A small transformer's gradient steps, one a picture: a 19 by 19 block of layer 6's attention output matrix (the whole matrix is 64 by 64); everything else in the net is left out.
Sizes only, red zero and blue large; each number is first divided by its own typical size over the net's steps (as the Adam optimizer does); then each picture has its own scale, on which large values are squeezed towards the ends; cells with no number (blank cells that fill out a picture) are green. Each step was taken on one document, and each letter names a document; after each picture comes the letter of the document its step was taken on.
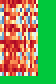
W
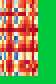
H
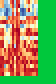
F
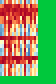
W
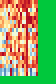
F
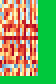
W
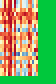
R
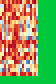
W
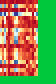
H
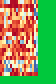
F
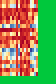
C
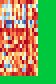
F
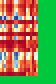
H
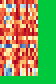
F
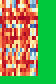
C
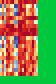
H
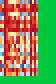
W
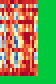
H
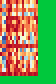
C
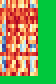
C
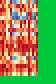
R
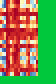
C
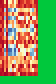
R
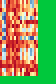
C
